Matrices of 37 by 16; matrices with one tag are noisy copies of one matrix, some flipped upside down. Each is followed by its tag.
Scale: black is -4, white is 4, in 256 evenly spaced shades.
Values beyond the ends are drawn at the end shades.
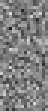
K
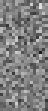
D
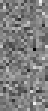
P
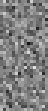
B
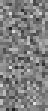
K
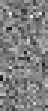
K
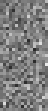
P
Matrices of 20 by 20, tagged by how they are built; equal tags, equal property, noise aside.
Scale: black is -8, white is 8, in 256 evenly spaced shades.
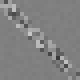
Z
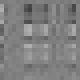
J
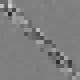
Z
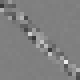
Z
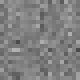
J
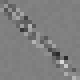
Z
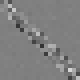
Z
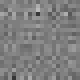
J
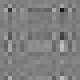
J
